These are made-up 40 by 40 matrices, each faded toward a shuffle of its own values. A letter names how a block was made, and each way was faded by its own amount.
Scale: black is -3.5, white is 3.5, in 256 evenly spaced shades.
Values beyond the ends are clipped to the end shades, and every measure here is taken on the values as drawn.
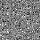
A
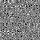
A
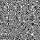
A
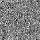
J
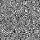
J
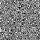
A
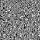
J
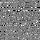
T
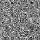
J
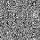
J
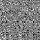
A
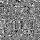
A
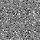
A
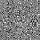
A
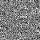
J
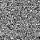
J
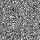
J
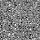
A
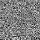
J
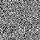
A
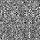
J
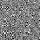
A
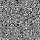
A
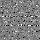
T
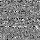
T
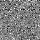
T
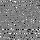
T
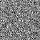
J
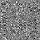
A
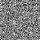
J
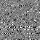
T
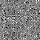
A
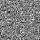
J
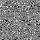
T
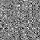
A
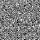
J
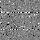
T
